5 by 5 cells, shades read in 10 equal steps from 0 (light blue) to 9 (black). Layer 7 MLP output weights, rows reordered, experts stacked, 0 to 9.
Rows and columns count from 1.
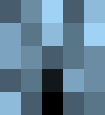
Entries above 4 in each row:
2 0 1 2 3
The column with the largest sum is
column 3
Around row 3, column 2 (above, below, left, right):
4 4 2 5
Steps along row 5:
up up down down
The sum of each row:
14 11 17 22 24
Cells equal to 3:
4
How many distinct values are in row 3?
4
